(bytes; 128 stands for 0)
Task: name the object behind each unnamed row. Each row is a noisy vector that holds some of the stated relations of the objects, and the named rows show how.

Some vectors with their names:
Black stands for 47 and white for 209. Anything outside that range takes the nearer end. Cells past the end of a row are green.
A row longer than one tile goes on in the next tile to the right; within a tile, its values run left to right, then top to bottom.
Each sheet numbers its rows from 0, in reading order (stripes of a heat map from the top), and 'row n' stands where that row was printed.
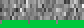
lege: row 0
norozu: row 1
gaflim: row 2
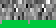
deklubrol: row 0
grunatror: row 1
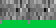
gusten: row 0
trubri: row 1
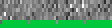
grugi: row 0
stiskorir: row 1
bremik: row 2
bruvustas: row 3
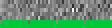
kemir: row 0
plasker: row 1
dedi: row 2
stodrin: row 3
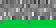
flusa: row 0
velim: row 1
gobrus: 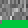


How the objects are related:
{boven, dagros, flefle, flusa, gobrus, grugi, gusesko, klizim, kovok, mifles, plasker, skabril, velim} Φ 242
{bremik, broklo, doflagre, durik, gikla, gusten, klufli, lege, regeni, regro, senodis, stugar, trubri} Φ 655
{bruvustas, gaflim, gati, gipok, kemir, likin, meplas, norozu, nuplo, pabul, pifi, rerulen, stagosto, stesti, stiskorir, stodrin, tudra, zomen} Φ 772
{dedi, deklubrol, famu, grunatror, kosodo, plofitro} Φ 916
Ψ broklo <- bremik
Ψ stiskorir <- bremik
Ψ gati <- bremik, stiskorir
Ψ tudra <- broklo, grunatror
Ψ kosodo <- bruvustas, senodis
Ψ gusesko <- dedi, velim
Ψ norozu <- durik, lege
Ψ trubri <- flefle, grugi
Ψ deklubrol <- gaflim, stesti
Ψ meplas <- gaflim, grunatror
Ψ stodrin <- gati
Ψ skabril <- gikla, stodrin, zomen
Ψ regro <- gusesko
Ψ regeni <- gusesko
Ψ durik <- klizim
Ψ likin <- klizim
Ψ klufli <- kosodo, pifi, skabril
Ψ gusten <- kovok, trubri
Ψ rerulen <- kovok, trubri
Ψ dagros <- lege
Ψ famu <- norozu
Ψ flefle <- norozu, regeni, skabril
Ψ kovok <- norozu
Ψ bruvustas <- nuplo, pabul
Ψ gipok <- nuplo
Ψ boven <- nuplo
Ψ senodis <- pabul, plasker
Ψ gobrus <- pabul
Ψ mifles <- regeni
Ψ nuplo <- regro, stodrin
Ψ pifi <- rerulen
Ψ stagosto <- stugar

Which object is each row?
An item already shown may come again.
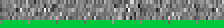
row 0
regeni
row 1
dedi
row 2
plasker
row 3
plasker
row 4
deklubrol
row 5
gusten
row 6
dagros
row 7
durik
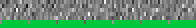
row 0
plofitro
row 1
nuplo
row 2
mifles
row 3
klizim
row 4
regro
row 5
gusesko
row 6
doflagre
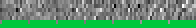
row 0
trubri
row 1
likin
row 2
regeni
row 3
boven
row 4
famu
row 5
stugar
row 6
broklo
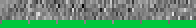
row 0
zomen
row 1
stagosto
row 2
famu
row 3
gikla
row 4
senodis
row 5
norozu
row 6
velim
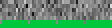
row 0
kosodo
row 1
gipok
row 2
klufli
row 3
pabul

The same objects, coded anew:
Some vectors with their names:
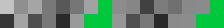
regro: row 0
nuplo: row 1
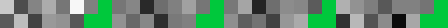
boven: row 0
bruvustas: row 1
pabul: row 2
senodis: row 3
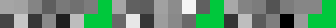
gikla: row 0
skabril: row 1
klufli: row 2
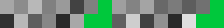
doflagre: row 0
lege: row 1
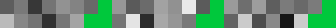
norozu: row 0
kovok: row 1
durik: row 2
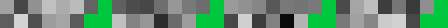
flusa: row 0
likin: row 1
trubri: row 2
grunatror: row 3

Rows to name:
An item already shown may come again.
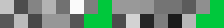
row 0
boven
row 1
regeni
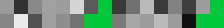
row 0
dagros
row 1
deklubrol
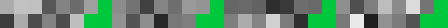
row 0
bremik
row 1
gipok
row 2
kosodo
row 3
mifles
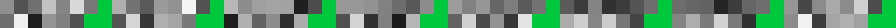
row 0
mifles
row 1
plasker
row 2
stugar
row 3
regeni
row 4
lege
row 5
famu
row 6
kosodo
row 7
klizim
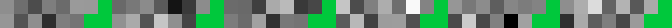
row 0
gipok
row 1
dedi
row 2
stagosto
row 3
boven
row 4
gusten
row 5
broklo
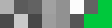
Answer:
gobrus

